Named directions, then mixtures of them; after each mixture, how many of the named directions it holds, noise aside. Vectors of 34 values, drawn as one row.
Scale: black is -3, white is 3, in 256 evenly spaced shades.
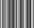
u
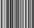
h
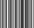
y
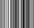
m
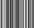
one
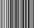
three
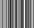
three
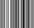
one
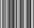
one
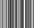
three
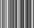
three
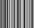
three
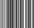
two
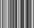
three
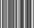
two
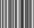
two
